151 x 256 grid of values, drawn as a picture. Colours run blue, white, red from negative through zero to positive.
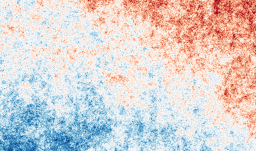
The field is mottled with small blotches. No regular stripes run through it. Values rise toward the top right. No single row or column stands out from its neighbours. The ninth with the highest average is the top right. The bottom left is the ninth with the lowest average. There are no lone odd cells.
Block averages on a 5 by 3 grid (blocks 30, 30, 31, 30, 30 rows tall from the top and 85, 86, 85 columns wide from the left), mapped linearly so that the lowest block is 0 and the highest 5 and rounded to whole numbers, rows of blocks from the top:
3 4 5 | 3 3 4 | 2 3 4 | 1 2 3 | 0 1 2
